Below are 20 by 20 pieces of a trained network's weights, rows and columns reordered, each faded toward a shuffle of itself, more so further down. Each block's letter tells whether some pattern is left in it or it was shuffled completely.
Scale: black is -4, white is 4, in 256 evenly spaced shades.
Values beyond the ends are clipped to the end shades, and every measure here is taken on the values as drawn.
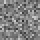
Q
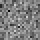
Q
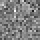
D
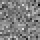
D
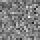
D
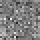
Q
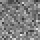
D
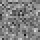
Q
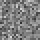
D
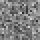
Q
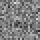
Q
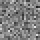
D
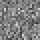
Q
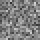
D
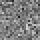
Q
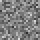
D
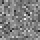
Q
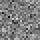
D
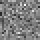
D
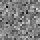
D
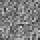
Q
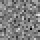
D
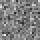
D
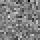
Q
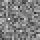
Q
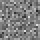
Q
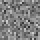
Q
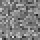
D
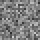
D
